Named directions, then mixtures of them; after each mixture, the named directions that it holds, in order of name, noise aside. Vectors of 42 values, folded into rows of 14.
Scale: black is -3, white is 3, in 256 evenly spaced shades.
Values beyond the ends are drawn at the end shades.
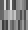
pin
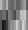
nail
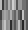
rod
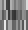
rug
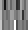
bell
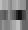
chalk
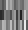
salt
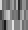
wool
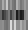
chalk, rod, salt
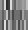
pin, rug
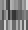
rug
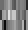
pin, rug, wool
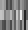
salt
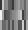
rod, salt, wool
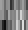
nail, rug, salt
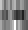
bell, chalk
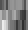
nail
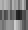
chalk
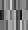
pin, salt, wool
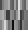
wool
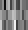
bell, rug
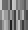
pin, rod, salt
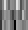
bell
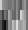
nail, wool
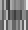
rug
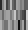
nail, pin, rod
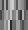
pin, rod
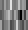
chalk, pin, rod
